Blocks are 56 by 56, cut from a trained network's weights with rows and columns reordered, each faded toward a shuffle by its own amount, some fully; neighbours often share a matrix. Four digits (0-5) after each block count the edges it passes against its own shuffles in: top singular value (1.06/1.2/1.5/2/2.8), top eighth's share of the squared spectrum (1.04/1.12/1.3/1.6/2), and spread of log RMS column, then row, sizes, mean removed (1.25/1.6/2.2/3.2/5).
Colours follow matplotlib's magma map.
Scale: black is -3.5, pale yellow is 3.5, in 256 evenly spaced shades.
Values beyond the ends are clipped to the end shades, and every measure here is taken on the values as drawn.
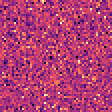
2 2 0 0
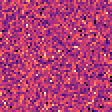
1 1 0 0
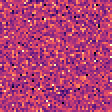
2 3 1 0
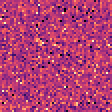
2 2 0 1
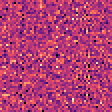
3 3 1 1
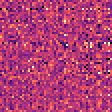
3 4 2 2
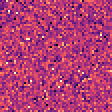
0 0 0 0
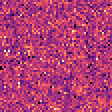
1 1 0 0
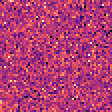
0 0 0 0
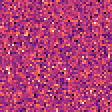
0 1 0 0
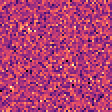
1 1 0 0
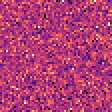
0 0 0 0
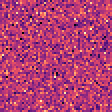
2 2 0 0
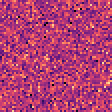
1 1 0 0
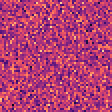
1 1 0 0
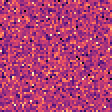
0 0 0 0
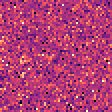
2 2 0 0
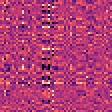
4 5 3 3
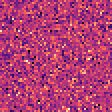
2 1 0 0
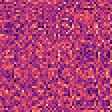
4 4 2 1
